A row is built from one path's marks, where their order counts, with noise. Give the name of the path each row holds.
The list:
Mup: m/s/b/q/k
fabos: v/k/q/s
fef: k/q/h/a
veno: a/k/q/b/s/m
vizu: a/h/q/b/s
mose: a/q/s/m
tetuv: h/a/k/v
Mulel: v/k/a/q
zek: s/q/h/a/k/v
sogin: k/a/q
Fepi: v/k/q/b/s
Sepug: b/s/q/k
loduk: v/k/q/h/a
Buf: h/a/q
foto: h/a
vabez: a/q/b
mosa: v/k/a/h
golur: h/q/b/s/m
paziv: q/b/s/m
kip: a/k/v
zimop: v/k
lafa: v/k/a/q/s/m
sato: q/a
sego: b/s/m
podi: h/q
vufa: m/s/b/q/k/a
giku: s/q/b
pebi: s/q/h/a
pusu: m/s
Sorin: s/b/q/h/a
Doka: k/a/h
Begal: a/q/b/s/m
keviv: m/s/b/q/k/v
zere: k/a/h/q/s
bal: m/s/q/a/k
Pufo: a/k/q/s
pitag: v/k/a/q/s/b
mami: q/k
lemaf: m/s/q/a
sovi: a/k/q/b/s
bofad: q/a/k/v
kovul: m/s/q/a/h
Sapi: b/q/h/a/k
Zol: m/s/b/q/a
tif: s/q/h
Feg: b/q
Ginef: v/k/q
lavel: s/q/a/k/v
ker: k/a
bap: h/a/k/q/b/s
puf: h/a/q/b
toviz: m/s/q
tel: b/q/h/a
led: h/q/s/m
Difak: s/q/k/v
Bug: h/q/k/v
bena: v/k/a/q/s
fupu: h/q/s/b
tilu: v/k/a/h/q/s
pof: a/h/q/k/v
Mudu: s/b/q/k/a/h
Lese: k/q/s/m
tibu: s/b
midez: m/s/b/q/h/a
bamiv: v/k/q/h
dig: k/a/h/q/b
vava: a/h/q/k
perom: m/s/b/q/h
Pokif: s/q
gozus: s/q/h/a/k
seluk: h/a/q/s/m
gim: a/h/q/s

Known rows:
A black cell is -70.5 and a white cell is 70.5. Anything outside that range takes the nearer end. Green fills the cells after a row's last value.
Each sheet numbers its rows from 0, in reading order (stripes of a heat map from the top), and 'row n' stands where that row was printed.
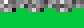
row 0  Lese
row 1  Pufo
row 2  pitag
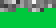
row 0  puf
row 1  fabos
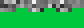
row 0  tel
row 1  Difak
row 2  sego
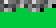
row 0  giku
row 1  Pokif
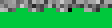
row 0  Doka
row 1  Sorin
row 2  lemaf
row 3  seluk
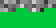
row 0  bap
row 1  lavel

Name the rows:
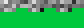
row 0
zimop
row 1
bal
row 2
Begal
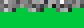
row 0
veno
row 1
pebi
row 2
paziv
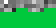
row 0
Mup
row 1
Mulel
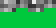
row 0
bofad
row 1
Feg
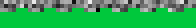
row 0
fupu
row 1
perom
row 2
vabez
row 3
toviz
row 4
gim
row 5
sogin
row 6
Buf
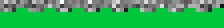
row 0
midez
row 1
Sapi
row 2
keviv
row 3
vufa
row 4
pusu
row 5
Bug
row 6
ker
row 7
led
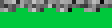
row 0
vizu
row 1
zek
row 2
mose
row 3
sato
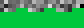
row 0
tibu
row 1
fef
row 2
tif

